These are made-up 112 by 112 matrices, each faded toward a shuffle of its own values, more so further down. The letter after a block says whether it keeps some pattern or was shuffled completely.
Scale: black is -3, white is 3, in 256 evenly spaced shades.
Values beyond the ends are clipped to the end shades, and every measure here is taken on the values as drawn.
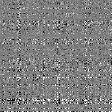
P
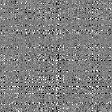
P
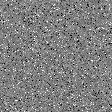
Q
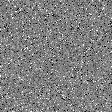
Q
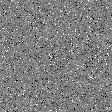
Q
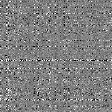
P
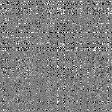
P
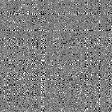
P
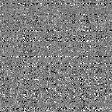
P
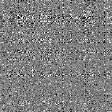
P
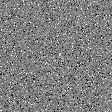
Q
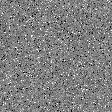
Q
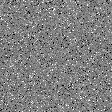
Q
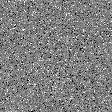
Q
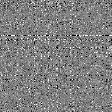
P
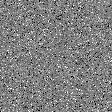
Q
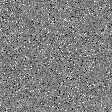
Q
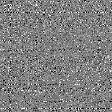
P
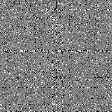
P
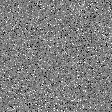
Q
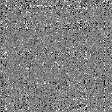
P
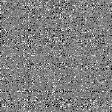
P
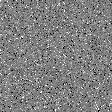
Q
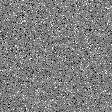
Q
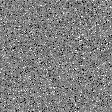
Q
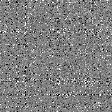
P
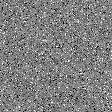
Q
